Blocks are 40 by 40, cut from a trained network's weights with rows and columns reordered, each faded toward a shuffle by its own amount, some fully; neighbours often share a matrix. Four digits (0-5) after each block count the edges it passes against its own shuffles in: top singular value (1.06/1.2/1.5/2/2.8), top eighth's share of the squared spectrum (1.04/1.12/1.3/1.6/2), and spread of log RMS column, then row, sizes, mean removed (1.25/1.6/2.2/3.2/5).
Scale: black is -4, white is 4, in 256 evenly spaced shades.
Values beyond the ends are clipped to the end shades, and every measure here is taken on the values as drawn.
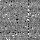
2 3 1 0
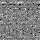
2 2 0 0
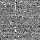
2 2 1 0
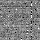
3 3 1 0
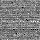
3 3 0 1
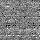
3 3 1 1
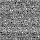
2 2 0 0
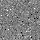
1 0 0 0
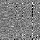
3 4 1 1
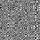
3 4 2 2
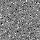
0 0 0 0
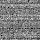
3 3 0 2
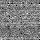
3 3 1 1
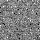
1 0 0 0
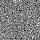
0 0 0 0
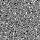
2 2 0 0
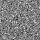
0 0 0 0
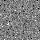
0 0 0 0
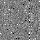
2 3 1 0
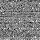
2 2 0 1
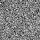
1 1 0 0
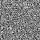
2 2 0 1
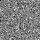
0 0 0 0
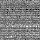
4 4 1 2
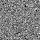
1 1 0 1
